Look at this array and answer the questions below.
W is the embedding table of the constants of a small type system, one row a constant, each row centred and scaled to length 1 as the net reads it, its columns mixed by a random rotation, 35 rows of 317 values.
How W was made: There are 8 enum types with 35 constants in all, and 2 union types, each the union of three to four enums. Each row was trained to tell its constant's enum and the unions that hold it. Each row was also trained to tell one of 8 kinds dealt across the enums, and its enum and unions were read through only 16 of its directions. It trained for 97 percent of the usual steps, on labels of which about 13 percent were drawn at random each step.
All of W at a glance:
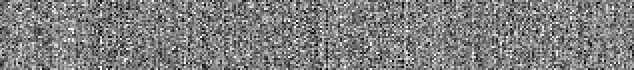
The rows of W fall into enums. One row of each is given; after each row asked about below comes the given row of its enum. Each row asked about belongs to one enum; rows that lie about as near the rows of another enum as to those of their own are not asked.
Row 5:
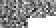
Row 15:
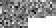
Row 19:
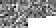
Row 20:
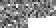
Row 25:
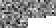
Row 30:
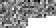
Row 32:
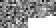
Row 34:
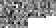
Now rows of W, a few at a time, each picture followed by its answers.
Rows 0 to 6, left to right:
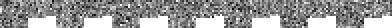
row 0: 15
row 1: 30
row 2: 20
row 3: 25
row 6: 34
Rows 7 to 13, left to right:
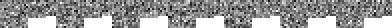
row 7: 20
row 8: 34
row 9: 15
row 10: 19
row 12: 5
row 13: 30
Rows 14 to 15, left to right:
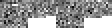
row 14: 32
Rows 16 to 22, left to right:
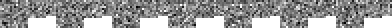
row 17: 5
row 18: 20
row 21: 34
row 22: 34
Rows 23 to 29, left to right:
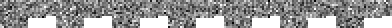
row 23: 5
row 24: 19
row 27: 30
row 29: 5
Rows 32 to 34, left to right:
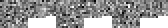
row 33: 20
